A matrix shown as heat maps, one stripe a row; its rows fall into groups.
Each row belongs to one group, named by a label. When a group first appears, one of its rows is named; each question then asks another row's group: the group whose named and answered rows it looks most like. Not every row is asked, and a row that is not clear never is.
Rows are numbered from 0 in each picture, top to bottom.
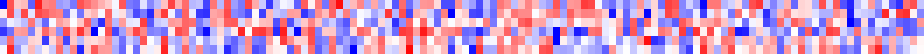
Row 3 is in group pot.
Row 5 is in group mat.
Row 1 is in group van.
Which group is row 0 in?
van
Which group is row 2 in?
pot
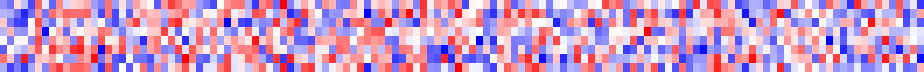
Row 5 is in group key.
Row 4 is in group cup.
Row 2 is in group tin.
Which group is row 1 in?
pot
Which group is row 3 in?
mat
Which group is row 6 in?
van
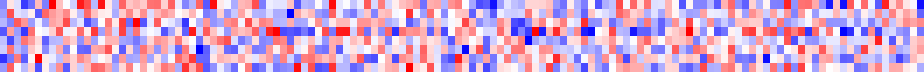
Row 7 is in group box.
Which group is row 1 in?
box
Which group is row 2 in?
cup
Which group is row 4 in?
tin
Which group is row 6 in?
pot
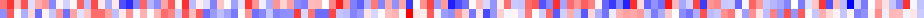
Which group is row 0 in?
van
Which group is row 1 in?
box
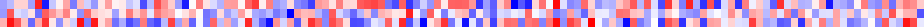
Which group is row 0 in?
cup
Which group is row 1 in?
box
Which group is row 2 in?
van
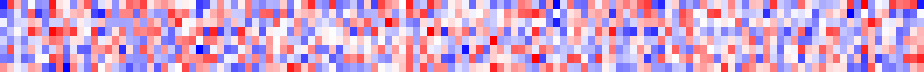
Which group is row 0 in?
box
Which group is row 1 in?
pot
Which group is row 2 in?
tin
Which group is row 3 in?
key
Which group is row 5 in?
mat
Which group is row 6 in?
key
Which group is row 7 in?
mat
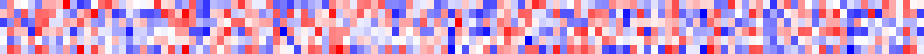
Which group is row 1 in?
van
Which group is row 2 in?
pot
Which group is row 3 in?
van
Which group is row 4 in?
tin
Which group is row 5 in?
van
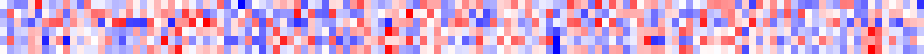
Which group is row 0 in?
tin
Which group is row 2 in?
key
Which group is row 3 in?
tin
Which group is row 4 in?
mat
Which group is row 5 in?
tin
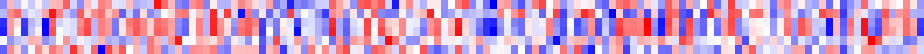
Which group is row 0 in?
cup
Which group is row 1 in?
van
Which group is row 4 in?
tin
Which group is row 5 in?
key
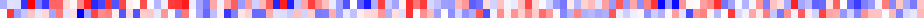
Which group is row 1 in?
mat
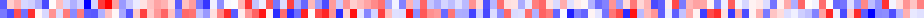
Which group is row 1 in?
pot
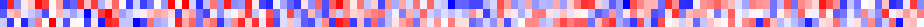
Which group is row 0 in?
van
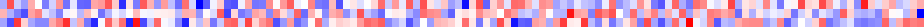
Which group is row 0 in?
mat
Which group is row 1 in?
tin
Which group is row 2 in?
cup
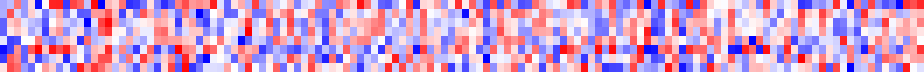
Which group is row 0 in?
key
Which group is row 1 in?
mat
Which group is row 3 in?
cup
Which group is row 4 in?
tin
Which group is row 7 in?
van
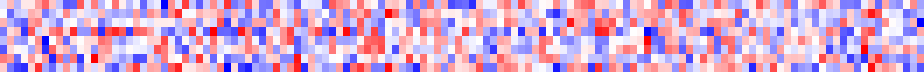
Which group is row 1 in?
tin
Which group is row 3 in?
key
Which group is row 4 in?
mat
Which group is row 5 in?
cup
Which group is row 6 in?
mat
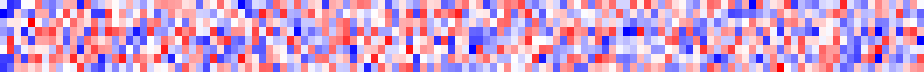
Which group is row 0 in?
tin
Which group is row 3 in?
key
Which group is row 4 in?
van
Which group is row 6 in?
key
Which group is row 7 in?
pot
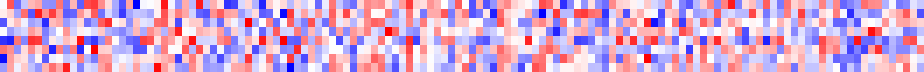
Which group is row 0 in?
mat
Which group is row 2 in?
cup
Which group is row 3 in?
tin
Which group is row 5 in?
mat
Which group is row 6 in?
cup
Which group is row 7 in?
cup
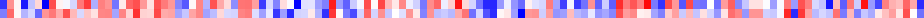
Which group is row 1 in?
box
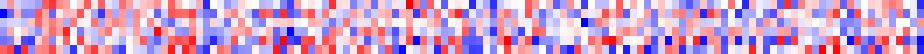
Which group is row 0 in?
box
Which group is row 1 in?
pot
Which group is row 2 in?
key
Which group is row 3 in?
cup
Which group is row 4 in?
pot
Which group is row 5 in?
van
